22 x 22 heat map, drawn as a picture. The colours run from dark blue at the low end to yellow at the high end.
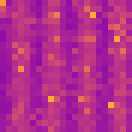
Histogram: skewed, a long tail of high values. Average level on the scale: 40%. Roughest part: top right. Slope: none. Seam: none. Stripes: upright, repeating 4 times. Odd rows or columns: none.
